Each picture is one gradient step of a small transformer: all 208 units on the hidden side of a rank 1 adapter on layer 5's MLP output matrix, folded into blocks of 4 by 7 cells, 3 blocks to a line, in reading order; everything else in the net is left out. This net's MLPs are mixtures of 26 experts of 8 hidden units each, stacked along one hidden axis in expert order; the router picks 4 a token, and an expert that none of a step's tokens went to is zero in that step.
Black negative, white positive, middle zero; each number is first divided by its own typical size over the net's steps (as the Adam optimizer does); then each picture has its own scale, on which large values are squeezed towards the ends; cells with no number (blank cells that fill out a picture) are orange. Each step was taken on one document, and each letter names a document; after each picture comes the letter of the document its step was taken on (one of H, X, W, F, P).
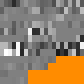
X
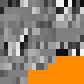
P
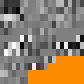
X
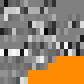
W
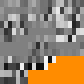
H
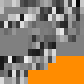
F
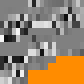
F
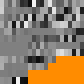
H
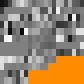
H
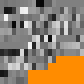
W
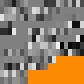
X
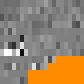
X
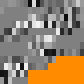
F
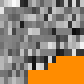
P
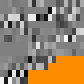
H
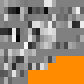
W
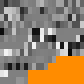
W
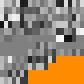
H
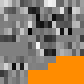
P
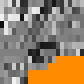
P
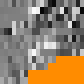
P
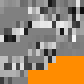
F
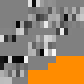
F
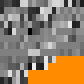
P
